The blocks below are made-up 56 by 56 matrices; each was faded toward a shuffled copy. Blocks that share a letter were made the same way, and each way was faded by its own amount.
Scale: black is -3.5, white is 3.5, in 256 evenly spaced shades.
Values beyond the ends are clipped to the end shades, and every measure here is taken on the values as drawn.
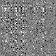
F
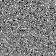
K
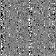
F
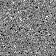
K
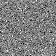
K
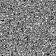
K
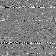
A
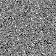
K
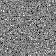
K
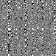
F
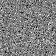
K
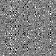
F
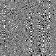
F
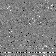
A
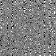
F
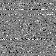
A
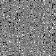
F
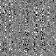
F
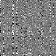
F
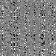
F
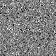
K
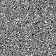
K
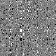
F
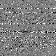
A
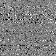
A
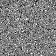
K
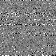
A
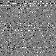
A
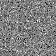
K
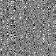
F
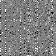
F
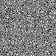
K
